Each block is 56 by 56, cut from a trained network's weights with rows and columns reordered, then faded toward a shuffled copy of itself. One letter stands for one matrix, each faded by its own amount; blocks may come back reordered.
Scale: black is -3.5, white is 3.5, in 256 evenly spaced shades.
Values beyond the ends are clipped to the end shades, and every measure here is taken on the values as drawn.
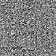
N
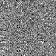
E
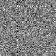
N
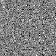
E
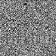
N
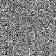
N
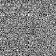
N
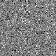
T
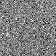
T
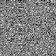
E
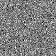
T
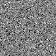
T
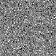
T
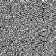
N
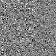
E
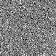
T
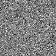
T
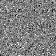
T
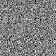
N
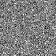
T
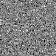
T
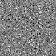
T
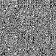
E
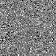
T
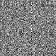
N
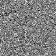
T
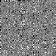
E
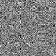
N
